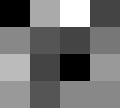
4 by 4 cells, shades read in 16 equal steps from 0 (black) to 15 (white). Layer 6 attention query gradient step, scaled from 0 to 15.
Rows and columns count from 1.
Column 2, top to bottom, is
10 5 4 5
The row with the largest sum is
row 4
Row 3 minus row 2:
3 -1 -4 2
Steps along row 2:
down down up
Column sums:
28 24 27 28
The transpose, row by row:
0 8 11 9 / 10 5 4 5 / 15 4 0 8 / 4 7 9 8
